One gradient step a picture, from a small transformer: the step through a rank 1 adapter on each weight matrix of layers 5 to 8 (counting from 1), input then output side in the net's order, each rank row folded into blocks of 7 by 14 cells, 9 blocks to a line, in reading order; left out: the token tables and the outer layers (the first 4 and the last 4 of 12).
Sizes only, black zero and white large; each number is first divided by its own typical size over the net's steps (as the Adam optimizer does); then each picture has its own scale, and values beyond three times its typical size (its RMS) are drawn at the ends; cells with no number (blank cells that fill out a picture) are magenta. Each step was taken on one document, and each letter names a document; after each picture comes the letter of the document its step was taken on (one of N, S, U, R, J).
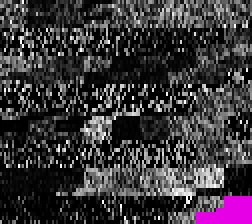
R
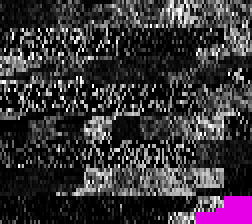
R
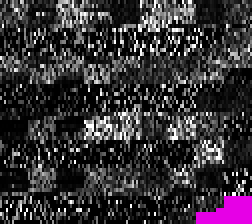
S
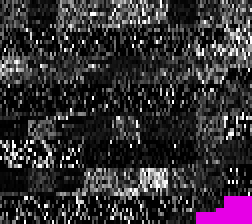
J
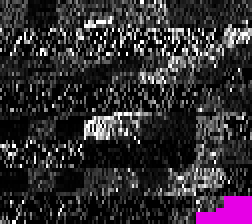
J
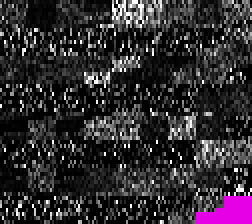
S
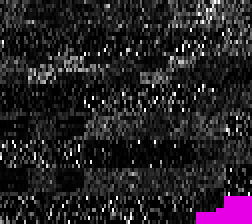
J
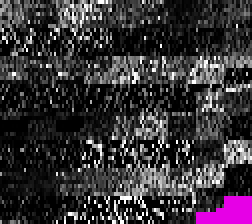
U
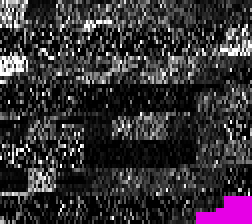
J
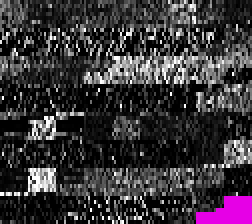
U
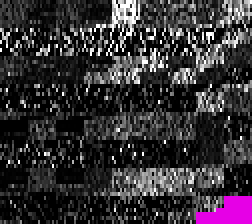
U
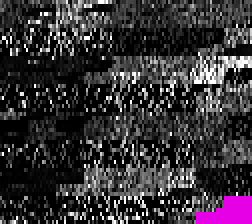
U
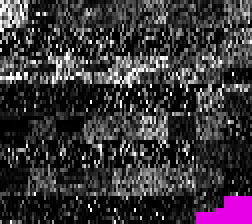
U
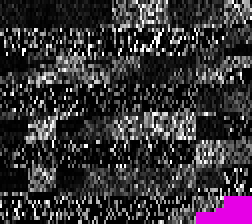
S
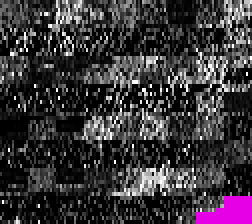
U
